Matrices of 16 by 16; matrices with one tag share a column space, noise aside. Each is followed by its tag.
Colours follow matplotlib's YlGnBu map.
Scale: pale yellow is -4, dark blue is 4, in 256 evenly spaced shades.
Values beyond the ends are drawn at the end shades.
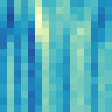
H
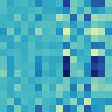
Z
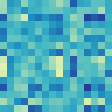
Z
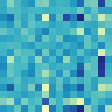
Z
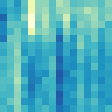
H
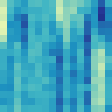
H
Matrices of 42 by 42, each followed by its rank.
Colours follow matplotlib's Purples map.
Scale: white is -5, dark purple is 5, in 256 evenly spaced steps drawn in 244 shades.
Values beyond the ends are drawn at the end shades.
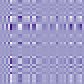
one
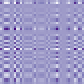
one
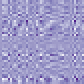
three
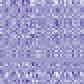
three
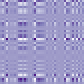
one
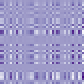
one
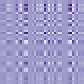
one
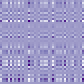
one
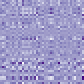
three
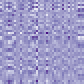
three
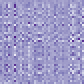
three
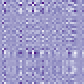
three
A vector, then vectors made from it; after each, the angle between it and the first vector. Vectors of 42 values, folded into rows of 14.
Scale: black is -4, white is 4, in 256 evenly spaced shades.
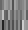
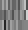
orthogonal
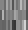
partly aligned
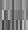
nearly parallel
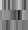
orthogonal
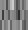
partly opposed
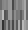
nearly parallel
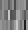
orthogonal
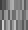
partly opposed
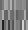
nearly parallel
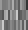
partly opposed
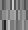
orthogonal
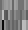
nearly parallel
